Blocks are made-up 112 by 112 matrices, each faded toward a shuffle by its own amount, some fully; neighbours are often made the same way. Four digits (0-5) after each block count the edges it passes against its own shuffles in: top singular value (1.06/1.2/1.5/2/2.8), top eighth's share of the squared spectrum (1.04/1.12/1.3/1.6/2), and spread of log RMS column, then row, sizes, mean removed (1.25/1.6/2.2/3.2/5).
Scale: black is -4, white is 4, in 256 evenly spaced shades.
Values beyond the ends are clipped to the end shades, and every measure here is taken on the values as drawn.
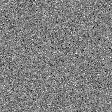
0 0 0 0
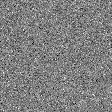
0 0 0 0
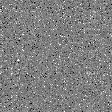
3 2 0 1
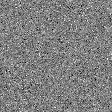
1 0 0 0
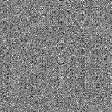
4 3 2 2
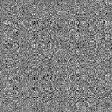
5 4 3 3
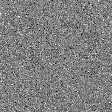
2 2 0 0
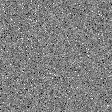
0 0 0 0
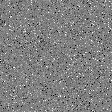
0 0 0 0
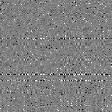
5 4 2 2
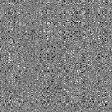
5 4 3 3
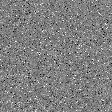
1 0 0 0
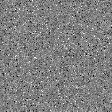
3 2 1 1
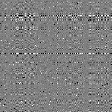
5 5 3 3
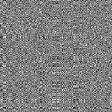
5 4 3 3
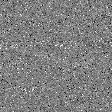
1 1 0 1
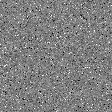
0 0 0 0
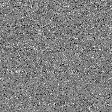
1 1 0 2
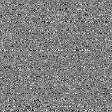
1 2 0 4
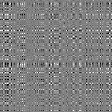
5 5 4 4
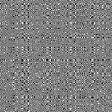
5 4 4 4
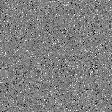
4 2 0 1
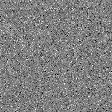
3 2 0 0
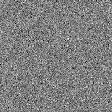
3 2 1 1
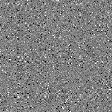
4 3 1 2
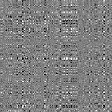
5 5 4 4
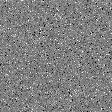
0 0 0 0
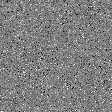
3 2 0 0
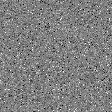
3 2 0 1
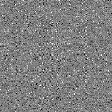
4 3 2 2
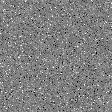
1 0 0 0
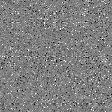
3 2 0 1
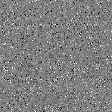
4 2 1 1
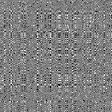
5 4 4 3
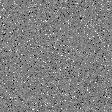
2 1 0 0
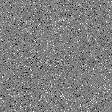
3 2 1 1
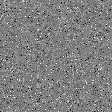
3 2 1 0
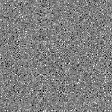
4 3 2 2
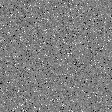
0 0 0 0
